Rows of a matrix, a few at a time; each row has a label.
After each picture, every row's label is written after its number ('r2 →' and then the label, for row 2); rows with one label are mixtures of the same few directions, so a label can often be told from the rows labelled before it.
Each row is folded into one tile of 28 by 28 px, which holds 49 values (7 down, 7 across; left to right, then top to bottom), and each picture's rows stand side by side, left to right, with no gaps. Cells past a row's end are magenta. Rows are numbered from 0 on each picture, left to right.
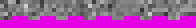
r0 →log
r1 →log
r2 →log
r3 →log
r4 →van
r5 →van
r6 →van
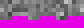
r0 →van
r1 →log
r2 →log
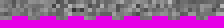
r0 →log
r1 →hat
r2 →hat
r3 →log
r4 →hat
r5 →log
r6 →van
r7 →hat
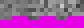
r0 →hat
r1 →log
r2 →hat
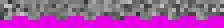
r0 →log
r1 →log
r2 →hat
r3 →van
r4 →van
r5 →hat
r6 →log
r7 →hat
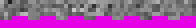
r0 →van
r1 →hat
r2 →hat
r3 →hat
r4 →log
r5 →van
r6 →log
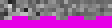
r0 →log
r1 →van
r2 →log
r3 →hat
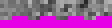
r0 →log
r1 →van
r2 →hat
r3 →van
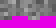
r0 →log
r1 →log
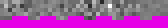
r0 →hat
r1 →van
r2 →hat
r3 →log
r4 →log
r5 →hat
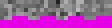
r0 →log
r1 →log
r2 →van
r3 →hat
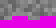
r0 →log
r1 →hat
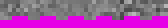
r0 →hat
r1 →hat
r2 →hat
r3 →van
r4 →van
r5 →hat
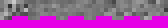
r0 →log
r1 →hat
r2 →hat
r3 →van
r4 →van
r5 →log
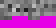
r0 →hat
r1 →log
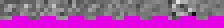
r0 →hat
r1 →log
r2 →log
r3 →hat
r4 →log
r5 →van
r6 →van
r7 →hat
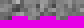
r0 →van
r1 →log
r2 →log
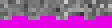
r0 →log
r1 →log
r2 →van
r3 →log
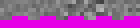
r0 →van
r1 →log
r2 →van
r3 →van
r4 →hat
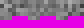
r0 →hat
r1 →log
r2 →log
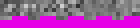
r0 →hat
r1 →hat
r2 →hat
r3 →log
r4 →van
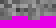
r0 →hat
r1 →log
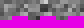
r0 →hat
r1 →van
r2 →hat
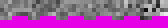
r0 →van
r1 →van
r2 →van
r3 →hat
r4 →log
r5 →log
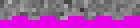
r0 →van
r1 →log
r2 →log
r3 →van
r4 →hat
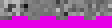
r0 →hat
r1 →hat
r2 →van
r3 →log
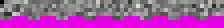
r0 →van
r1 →hat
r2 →van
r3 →log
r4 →log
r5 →log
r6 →hat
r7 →log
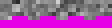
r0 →van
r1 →van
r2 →van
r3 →hat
